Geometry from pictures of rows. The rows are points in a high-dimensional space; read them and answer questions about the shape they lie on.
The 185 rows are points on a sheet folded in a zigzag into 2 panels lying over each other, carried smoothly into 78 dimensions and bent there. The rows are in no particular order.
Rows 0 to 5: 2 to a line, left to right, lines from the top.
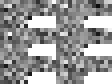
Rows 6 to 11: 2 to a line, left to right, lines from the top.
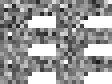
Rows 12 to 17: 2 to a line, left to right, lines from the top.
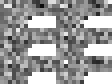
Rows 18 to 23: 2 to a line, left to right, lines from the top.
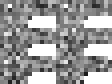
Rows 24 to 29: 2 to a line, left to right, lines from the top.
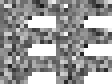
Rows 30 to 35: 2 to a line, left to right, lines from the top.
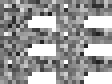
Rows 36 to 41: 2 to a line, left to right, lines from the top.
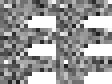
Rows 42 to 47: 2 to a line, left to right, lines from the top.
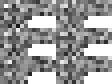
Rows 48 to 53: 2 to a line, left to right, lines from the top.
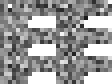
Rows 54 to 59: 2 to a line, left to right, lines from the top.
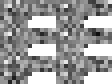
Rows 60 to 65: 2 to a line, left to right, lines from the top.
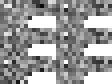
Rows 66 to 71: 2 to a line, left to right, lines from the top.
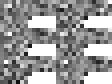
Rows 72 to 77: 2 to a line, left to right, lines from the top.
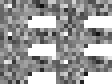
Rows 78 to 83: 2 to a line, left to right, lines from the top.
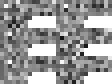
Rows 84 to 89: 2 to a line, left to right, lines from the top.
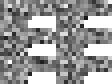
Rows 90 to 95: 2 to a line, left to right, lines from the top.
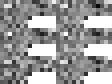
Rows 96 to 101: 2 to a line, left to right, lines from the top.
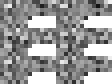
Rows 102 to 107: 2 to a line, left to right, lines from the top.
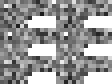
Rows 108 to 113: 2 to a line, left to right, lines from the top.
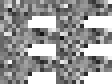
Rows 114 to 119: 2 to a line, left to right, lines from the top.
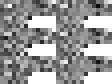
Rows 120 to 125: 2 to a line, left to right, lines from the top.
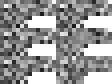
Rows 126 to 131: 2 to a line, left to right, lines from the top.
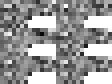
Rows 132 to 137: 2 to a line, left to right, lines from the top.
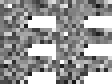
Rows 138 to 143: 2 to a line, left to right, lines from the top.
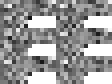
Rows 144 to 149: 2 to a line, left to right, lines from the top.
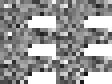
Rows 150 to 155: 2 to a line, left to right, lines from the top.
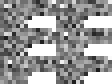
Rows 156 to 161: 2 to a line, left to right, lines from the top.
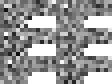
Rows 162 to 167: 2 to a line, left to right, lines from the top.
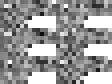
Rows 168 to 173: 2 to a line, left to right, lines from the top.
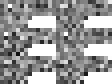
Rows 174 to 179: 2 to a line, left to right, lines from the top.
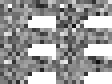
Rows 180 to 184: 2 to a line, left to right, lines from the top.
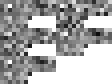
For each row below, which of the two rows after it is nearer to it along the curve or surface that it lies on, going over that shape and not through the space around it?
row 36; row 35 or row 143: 143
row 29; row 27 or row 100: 27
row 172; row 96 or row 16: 16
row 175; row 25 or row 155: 155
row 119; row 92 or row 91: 91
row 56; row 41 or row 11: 11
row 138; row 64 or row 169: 64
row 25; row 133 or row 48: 48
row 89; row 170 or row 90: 170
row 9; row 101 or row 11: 101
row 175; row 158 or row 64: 158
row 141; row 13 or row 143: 13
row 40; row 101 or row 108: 101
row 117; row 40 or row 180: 40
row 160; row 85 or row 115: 115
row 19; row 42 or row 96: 96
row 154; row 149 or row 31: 31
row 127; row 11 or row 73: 73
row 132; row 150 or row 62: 150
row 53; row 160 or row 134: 160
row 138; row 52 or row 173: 173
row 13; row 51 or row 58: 51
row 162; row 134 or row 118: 134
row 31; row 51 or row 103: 103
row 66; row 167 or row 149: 167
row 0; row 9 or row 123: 123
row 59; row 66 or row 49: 49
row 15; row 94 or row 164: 94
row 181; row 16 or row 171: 16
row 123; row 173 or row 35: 173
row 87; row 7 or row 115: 115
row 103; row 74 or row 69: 74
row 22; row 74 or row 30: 30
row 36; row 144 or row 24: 24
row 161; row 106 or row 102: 102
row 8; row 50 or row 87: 50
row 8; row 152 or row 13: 152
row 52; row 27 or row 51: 27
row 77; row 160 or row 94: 94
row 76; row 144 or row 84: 144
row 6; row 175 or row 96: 175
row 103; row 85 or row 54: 85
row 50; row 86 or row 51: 86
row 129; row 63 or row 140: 63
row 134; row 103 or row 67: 103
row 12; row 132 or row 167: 167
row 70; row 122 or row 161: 161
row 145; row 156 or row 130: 156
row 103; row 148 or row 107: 148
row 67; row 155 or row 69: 155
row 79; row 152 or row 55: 55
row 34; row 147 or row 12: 147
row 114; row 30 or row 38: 38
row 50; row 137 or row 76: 137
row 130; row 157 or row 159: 159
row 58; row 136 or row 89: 136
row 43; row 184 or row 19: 19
